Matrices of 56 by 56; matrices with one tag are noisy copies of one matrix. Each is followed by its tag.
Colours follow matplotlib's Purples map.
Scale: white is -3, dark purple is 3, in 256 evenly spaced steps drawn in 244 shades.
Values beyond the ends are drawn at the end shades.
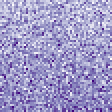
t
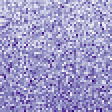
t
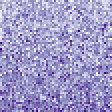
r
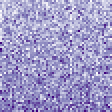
r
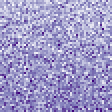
t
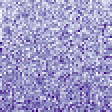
r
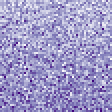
t
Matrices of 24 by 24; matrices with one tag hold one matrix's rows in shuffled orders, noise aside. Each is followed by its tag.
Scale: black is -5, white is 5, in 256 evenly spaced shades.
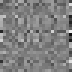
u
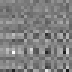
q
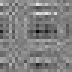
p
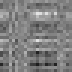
p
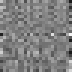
u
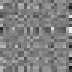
u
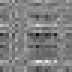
p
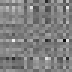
q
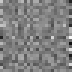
u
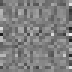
u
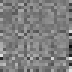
u
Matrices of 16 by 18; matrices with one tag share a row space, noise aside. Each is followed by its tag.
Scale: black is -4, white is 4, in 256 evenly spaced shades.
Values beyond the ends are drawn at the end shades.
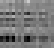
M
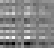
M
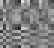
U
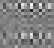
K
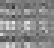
M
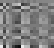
U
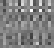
K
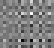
K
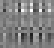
K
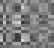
U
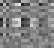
U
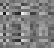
U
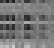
M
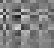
U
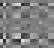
U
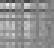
M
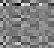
U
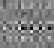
K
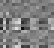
U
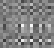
K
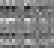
M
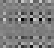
K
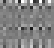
K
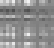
M
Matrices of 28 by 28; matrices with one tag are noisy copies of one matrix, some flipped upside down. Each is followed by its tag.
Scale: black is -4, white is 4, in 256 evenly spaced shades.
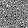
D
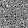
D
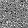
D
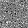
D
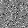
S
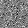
S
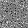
D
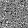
D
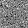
D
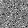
S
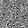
S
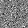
S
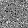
D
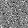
S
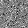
S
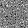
D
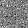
D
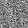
S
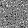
D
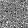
D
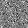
S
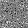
D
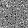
D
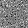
D
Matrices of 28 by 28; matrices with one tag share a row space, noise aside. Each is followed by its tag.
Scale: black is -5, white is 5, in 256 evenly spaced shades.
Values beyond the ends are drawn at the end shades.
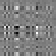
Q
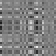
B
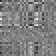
B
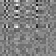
Q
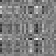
B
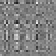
Q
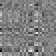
B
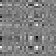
B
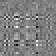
Q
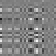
B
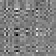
Q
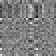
B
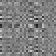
B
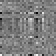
B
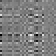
B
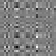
Q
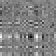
B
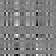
Q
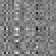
Q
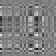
B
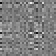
B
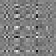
Q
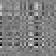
B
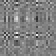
Q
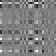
B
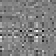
B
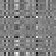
Q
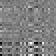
B
